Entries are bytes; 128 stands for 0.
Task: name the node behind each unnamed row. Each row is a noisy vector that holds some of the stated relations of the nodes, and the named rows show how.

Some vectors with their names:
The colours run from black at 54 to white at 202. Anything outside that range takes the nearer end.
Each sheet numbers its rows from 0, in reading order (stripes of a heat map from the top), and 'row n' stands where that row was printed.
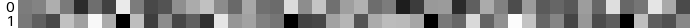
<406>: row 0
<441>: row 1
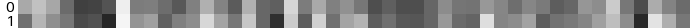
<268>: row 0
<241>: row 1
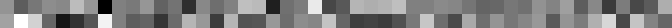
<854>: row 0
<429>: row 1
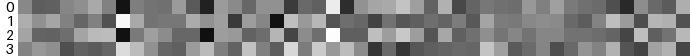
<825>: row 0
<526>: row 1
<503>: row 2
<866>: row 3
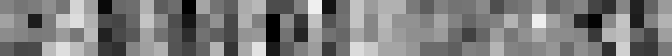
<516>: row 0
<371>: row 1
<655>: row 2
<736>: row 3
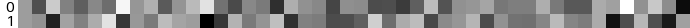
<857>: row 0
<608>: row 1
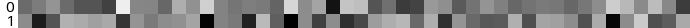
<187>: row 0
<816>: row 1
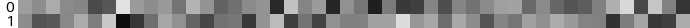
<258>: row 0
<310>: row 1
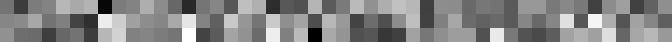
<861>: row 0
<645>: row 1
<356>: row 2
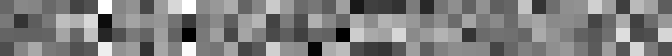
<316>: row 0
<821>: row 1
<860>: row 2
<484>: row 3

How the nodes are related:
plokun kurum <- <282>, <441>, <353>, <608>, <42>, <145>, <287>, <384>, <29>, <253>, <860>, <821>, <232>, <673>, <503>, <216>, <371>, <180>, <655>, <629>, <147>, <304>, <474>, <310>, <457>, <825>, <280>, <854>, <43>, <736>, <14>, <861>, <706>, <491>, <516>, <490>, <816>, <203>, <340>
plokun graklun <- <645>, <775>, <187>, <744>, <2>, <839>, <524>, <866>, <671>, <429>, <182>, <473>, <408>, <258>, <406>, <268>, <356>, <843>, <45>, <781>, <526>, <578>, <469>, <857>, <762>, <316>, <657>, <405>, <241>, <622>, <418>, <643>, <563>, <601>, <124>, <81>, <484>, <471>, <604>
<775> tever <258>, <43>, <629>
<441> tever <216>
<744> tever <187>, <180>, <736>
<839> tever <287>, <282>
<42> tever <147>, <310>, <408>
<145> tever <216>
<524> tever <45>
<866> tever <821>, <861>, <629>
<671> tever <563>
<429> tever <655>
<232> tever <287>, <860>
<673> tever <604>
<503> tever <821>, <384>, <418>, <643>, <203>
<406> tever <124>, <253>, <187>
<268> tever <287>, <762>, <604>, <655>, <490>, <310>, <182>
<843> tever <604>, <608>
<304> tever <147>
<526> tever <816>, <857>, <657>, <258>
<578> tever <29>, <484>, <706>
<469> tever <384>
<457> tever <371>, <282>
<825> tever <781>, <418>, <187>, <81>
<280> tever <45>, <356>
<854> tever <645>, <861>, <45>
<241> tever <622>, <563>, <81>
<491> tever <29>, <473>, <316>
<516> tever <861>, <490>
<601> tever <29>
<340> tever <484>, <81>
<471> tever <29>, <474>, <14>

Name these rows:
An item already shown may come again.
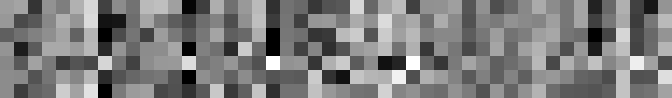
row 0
<608>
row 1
<310>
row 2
<706>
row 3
<816>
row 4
<124>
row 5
<232>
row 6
<203>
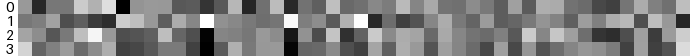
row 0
<203>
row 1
<781>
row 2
<457>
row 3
<673>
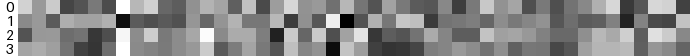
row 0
<469>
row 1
<491>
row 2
<622>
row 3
<604>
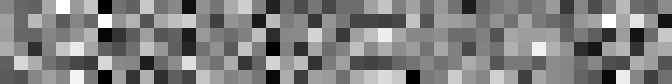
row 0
<43>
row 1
<857>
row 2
<42>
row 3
<371>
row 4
<578>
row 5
<145>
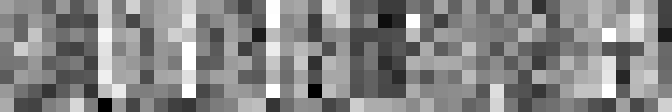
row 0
<643>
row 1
<124>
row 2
<857>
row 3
<471>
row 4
<45>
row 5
<563>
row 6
<356>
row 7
<280>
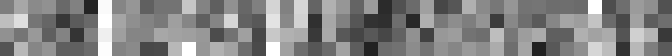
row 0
<744>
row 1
<843>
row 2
<657>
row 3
<473>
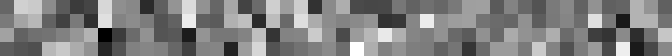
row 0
<578>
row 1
<524>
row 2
<42>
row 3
<180>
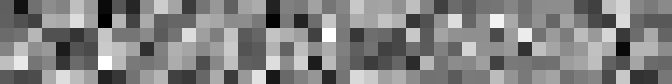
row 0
<253>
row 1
<216>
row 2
<408>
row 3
<671>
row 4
<843>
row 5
<736>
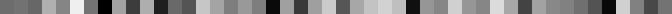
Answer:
<145>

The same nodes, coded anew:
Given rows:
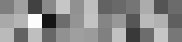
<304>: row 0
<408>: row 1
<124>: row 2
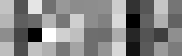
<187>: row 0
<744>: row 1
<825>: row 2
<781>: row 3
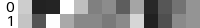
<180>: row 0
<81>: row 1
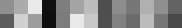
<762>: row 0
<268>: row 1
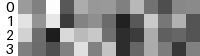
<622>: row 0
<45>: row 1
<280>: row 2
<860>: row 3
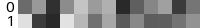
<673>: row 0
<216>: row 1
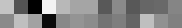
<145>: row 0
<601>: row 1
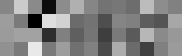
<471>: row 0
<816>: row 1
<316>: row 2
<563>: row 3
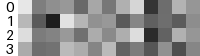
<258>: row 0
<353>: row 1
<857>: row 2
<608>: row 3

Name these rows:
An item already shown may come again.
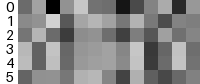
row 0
<491>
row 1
<671>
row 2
<578>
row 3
<124>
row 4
<124>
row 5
<241>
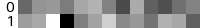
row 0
<241>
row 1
<604>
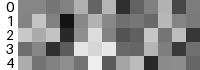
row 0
<310>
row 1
<471>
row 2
<524>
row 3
<232>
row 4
<469>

